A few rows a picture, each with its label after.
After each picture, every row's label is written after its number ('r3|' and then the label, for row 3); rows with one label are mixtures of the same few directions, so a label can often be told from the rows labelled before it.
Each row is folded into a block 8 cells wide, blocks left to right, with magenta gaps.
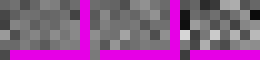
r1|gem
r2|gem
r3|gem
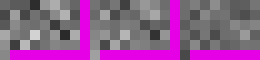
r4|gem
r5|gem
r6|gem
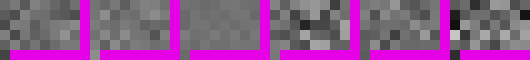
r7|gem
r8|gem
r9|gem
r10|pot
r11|gem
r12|gem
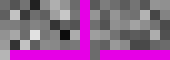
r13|gem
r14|pot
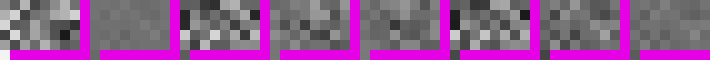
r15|gem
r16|gem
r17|gem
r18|pot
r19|pot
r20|gem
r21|gem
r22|gem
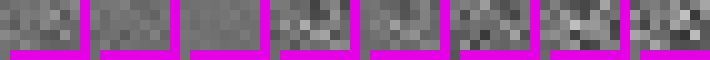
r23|pot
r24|gem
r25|pot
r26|pot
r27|pot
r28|gem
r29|pot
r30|pot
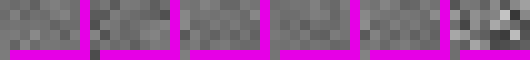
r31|gem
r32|gem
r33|gem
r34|pot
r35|gem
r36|pot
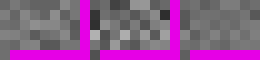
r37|pot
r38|gem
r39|gem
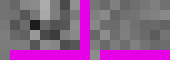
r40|pot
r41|gem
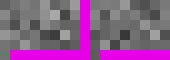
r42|pot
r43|gem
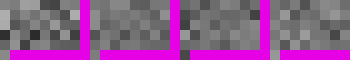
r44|gem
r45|gem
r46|gem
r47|gem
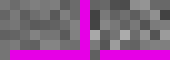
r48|pot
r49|gem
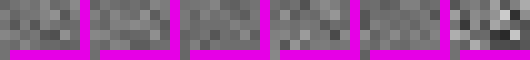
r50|pot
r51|pot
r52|gem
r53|gem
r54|gem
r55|pot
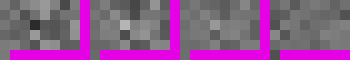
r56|pot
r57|pot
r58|pot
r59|gem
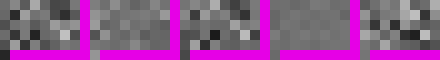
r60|gem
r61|gem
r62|gem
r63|gem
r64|pot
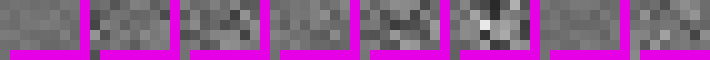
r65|pot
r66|gem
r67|pot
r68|pot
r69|pot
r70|pot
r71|pot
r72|gem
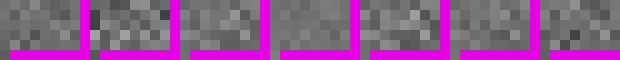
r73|gem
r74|gem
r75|pot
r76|gem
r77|pot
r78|pot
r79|gem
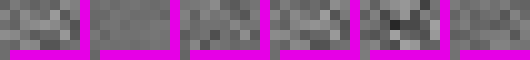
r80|pot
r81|gem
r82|gem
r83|pot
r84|pot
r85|pot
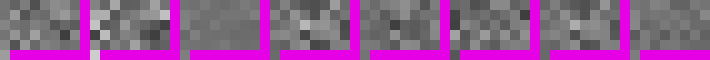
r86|gem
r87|gem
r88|gem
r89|pot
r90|pot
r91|gem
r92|pot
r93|gem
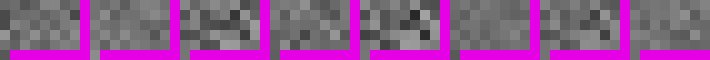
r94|gem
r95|gem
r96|pot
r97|gem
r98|pot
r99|gem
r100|pot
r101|pot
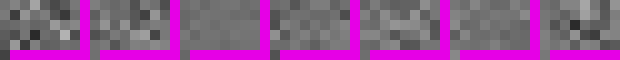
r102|gem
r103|pot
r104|gem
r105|gem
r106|pot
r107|gem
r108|pot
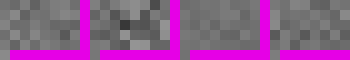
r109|gem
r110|pot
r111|pot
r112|gem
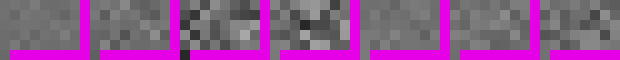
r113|gem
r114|gem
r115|gem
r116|pot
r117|gem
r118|pot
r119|pot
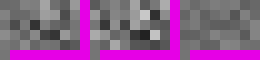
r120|pot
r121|pot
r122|pot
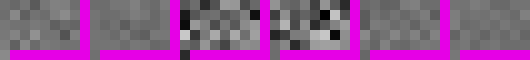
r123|gem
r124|pot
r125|gem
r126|pot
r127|gem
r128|gem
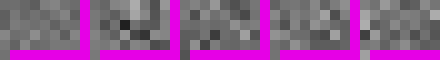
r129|gem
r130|pot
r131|gem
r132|pot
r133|gem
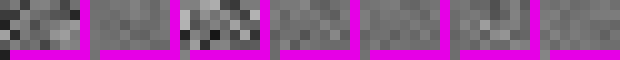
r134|gem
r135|pot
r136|gem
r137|gem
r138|gem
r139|pot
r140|gem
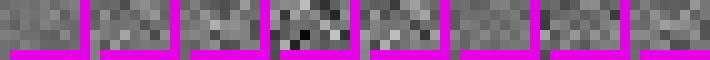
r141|pot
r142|gem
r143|pot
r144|gem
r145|gem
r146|gem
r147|gem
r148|pot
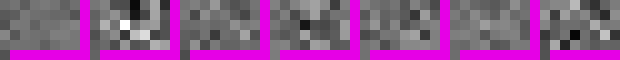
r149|gem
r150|pot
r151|gem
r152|pot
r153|pot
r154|pot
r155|gem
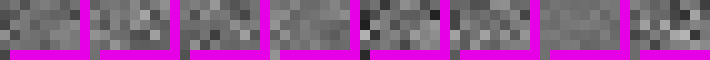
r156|gem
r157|pot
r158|gem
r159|gem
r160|gem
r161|gem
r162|pot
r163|pot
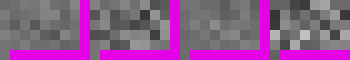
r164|pot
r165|pot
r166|pot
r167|gem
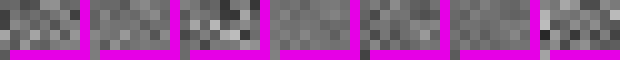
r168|gem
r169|gem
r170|pot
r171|gem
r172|gem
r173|gem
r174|gem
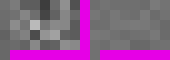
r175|pot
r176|pot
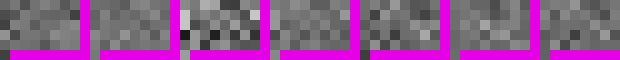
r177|gem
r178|gem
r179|gem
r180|gem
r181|gem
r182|pot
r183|gem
